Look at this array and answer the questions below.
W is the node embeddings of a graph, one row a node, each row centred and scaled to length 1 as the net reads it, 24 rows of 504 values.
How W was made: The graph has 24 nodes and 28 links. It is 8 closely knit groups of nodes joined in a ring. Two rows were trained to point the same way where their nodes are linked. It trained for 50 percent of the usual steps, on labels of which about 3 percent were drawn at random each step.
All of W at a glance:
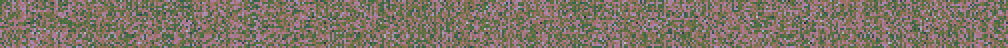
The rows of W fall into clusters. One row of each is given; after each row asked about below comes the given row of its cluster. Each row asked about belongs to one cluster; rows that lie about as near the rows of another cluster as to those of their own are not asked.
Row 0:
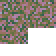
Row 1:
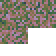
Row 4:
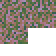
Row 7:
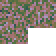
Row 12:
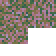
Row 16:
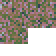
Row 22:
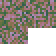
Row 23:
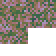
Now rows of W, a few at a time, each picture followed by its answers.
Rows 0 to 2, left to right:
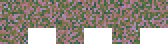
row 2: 4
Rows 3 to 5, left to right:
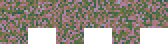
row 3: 0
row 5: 23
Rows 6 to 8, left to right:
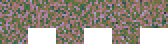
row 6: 7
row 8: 16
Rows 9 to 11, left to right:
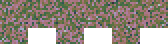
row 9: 4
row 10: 1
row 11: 12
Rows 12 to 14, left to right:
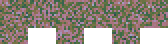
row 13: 1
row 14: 23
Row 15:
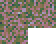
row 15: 12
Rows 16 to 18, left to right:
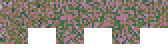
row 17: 22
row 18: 22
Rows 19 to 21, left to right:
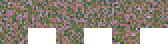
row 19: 7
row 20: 16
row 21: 0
